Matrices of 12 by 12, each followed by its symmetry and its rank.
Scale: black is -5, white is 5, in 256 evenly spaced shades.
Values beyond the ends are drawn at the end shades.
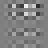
neither, rank one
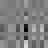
neither, rank one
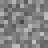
symmetric, full rank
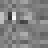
neither, rank two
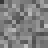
symmetric, full rank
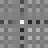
symmetric, rank one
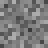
symmetric, full rank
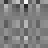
neither, rank one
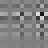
neither, rank one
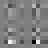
neither, rank one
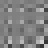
symmetric, rank one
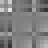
symmetric, rank one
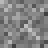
symmetric, full rank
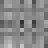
neither, rank two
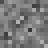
symmetric, full rank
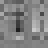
neither, rank two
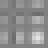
symmetric, rank one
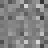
neither, rank two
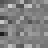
neither, rank two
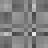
symmetric, rank one
